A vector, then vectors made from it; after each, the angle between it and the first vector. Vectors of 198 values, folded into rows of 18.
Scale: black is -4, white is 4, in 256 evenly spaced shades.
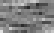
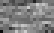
nearly opposite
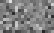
orthogonal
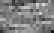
nearly opposite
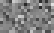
orthogonal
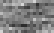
nearly parallel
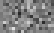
orthogonal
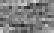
nearly parallel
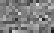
partly opposed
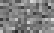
partly aligned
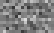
partly aligned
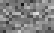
partly opposed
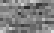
nearly parallel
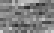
nearly parallel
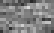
nearly opposite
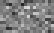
partly opposed
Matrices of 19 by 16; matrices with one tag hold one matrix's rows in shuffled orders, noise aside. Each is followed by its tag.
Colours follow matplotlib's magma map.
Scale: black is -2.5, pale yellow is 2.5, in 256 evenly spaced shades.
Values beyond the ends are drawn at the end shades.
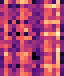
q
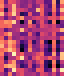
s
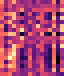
s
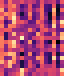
s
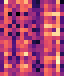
q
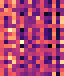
s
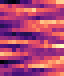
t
